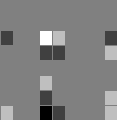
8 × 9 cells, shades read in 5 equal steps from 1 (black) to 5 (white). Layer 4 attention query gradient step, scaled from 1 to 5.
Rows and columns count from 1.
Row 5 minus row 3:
1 0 0 -2 -1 0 0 0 1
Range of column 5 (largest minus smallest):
2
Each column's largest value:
4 3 3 5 4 3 3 3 4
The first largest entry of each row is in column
1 1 4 9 1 4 9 1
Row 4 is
3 3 3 2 2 3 3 3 4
